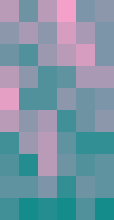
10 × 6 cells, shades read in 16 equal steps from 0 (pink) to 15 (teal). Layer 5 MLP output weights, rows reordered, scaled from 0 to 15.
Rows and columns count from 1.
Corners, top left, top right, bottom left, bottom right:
4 7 12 15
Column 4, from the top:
0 2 4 10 7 12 10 9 13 15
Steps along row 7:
down down up up same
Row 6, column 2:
7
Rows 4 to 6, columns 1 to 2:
4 7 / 1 11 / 4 7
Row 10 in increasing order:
11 12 14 15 15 15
